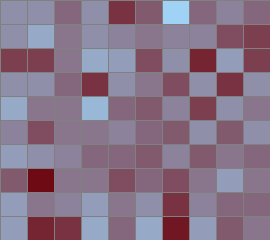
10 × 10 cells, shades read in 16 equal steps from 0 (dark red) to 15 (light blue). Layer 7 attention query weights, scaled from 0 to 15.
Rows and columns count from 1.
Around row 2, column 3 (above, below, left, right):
7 8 12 10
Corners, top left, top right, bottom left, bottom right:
10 7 11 8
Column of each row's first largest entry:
7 2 4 1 4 8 1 9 1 4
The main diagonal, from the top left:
10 12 8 3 7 7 9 8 7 8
